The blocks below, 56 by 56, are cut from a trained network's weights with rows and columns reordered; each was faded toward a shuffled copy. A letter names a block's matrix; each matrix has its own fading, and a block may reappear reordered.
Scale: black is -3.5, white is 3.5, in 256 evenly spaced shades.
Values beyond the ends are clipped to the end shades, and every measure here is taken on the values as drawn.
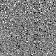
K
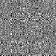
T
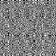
T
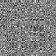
T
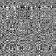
T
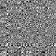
T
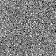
K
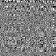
T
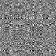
T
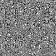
K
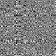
T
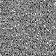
K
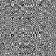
T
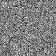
K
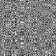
T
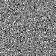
K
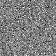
K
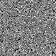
K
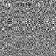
T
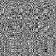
T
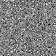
K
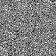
K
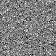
K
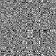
T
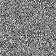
K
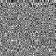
T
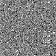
K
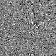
K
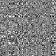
T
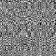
T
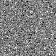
K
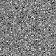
K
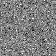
K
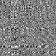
T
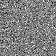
K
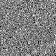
K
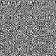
T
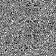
K
